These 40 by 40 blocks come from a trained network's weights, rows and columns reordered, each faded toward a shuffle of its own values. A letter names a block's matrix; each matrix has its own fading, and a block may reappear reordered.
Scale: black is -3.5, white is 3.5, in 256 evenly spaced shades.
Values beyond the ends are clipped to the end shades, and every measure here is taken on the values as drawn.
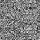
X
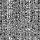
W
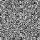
X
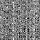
W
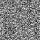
X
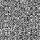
X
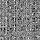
W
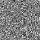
X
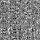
W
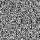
X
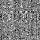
W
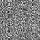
X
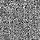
W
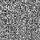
X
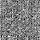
W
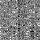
W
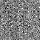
W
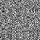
X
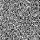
X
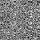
X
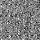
W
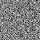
X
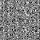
W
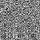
X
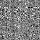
W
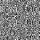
X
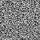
X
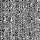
W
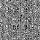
W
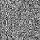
X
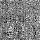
W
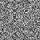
X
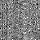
W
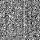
W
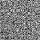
X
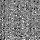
W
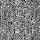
W
